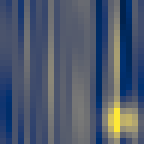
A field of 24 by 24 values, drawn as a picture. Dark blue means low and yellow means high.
The bottom right is the roughest part. The ninth with the highest average is the bottom right. The top middle is the smoothest part. The grain runs up and down. Overall the values sit about 30% of the way up the scale. A single bump stands in the bottom right.
